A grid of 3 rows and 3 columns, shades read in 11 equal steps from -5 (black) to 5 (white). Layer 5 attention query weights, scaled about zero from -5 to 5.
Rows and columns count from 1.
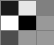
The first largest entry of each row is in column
2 1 2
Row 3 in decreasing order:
1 1 -2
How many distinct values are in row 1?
3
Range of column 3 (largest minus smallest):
1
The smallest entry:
-5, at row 2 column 2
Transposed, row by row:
-4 5 -2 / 4 -5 1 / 0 1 1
